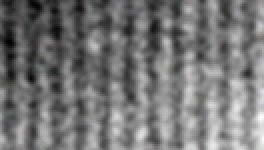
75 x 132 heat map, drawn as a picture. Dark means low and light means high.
Slope: up to the bottom right. Stripes: upright, repeating 11 times. Ninth with the lowest average: top left. Ninth with the highest average: bottom right. Histogram: bell-shaped.
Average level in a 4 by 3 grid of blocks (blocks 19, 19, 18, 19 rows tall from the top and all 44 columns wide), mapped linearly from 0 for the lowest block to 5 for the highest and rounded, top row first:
0 1 3 | 1 2 3 | 2 3 4 | 3 4 5
